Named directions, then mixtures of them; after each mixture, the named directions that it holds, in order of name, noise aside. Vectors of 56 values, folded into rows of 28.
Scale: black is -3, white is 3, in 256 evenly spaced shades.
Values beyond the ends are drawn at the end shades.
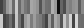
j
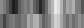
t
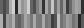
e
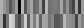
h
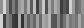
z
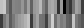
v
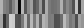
h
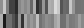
t, z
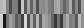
h, z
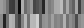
h, t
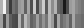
v, z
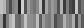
h, v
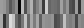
h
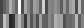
h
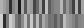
h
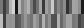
e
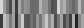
j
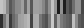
v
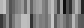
v
